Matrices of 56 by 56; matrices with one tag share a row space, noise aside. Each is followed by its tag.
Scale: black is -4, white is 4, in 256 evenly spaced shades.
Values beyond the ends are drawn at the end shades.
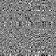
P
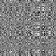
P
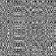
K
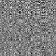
P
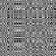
K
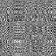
K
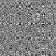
P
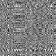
K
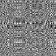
K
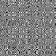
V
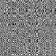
V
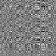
P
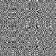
V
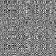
V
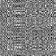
K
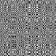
V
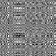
K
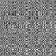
V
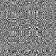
V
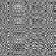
K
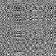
K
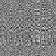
P
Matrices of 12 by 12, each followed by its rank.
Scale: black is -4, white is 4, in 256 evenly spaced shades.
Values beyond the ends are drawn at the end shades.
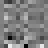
two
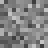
full rank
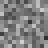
full rank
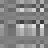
one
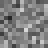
full rank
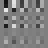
one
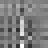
two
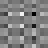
one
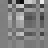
one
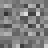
two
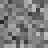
full rank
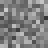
full rank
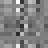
two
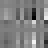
one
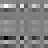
one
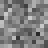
full rank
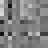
two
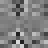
two
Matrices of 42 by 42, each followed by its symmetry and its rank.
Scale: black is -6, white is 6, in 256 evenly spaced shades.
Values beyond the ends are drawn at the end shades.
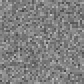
neither, full rank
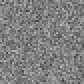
neither, full rank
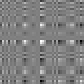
symmetric, rank one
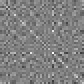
symmetric, rank five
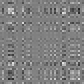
symmetric, rank two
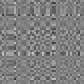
antisymmetric, rank two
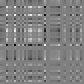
symmetric, rank one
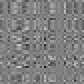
neither, rank three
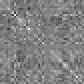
symmetric, rank five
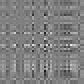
antisymmetric, rank two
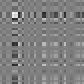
symmetric, rank one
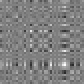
symmetric, rank two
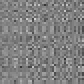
neither, rank three
